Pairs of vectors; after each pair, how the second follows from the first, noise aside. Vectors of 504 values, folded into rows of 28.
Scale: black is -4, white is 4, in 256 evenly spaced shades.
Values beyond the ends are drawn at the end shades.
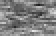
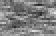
copied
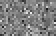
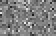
reversed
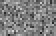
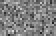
copied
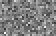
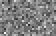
copied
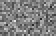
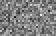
reversed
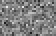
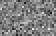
reversed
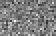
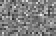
reversed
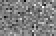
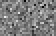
sign-scrambled
